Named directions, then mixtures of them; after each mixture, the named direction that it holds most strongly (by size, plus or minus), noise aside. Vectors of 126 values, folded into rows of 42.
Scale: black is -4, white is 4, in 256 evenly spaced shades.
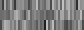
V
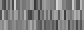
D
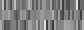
V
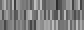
D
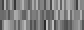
V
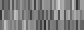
D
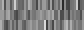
V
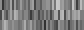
D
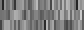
V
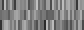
V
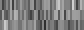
D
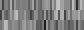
D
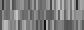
V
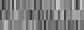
D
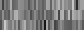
V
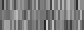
V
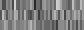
D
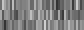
D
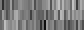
V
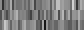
D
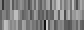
V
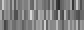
D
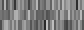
V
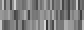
V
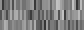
D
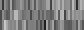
V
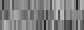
V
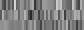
D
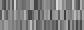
D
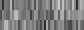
V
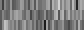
V
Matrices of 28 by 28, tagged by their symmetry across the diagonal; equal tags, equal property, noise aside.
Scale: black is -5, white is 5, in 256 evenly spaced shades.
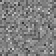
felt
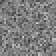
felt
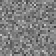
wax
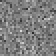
wax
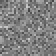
felt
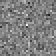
wax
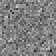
felt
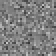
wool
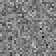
wax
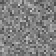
wax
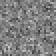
wool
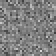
wool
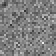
felt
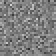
wax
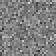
wool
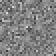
felt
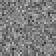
felt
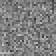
wool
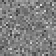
wax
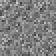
felt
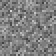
felt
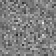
wax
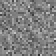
wool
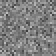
wool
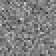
wool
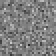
wool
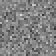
wax
